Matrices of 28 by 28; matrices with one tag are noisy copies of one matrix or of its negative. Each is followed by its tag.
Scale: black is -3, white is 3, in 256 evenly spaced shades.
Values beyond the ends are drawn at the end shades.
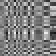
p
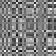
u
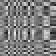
p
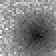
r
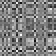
u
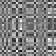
u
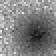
r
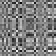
u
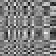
p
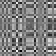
u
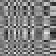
p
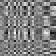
p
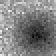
r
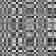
u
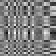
p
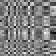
p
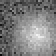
r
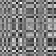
u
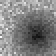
r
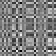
u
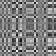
u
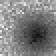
r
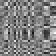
p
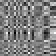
p
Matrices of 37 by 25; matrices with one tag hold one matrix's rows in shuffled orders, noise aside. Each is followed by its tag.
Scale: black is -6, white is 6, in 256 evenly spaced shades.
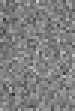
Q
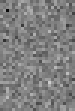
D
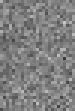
Q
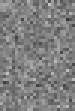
D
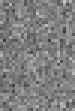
Q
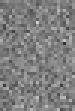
Q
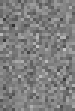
Q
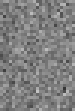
Q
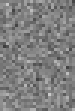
D
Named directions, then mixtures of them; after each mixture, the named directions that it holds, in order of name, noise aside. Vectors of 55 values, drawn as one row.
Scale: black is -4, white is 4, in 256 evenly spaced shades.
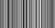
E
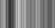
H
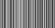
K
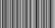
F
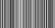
F, H, K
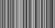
E, F, K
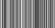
E, F, K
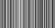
K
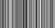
E, F, H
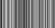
E, F, H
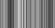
E, H, K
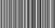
E, F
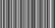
F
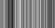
E, H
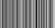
F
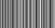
E, F
